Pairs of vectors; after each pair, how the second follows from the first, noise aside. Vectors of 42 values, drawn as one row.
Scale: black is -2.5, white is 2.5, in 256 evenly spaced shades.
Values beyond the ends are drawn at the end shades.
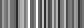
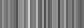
shrunk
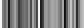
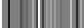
partly zeroed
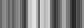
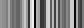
sign-scrambled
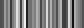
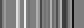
partly zeroed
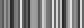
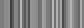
shrunk
